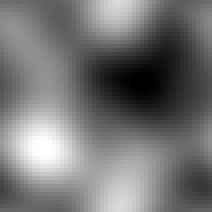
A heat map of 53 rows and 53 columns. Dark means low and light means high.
The middle right is the ninth with the lowest average. No lone cell stands out from its neighbours. The top left is the smoothest part. The field is smooth, with broad soft blobs.
